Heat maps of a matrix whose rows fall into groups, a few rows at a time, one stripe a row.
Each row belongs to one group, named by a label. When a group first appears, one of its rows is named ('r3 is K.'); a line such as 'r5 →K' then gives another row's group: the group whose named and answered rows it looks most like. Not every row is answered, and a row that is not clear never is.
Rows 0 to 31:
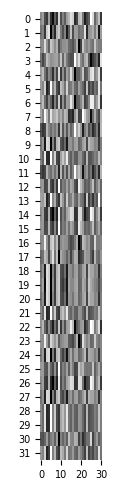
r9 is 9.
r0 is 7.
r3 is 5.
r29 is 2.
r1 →9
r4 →7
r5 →2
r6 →7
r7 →5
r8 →5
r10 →2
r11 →5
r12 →7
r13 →2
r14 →7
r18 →9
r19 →9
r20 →9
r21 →2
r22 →7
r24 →9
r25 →7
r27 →9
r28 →2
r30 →5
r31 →2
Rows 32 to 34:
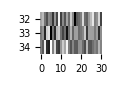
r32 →7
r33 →9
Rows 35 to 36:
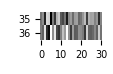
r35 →9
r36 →2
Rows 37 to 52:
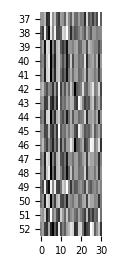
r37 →2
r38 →2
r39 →9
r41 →9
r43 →7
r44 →9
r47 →9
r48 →9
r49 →2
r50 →9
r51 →2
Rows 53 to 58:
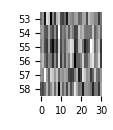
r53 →9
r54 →7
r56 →7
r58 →5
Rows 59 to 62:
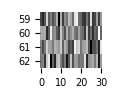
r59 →5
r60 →2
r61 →5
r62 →9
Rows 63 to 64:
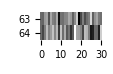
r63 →5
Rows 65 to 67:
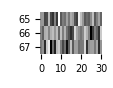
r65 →7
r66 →5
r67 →9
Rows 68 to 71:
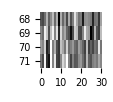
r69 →5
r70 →2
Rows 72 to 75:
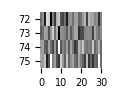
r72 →9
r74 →7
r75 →2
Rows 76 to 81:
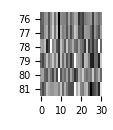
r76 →5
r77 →5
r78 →2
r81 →5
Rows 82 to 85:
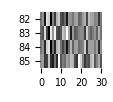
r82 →9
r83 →2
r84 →9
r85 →7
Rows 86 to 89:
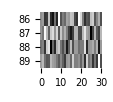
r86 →7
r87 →5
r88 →9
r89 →2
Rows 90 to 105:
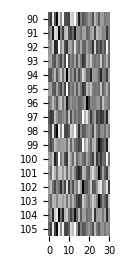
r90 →2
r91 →9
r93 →7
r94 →5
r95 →7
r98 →2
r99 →5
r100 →2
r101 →5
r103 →5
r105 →2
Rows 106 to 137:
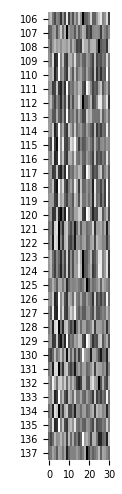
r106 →7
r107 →5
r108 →5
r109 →2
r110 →2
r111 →7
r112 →7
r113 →7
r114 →2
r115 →2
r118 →2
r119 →2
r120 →7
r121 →9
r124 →7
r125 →5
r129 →7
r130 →5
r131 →9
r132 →5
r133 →2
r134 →9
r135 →2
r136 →5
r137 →5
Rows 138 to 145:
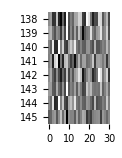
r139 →7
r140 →2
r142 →7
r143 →7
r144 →2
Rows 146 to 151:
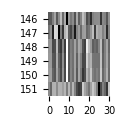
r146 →5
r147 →9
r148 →7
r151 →5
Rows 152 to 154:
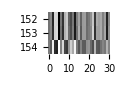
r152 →9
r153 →9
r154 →2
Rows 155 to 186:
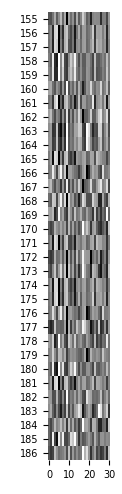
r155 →5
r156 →9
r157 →9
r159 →2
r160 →7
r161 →9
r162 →7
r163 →7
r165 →9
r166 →5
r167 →7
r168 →5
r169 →2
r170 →5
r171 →9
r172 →5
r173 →5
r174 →9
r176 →5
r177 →5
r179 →5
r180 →2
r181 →9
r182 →7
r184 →5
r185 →2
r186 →5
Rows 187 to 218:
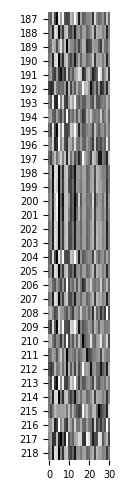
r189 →5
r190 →9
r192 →5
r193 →2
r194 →7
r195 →2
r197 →5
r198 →9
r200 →9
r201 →9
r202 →9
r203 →9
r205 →9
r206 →7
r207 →9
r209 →2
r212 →5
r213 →2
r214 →9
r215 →5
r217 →7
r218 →9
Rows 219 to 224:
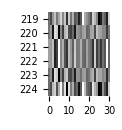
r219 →5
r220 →9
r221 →2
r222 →2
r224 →5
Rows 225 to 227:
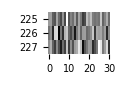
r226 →9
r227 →7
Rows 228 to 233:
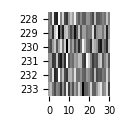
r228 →2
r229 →9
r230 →5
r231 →7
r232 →2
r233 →7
